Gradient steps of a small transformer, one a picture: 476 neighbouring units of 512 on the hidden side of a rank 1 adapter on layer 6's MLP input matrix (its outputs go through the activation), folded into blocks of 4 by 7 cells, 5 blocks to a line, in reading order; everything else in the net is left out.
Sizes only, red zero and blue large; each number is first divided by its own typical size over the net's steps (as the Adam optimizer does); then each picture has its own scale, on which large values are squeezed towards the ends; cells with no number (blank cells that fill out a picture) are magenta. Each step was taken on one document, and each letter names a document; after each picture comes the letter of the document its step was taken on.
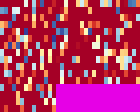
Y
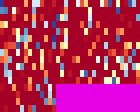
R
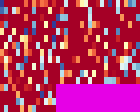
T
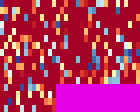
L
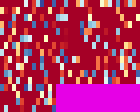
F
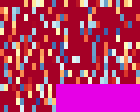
F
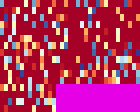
L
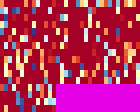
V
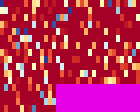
R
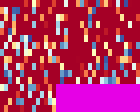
L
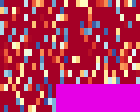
F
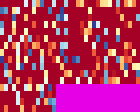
F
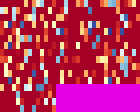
Y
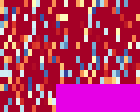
L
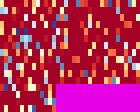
R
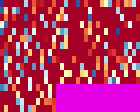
T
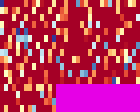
R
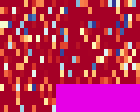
Y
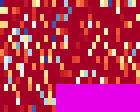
R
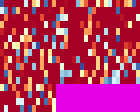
T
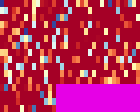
R
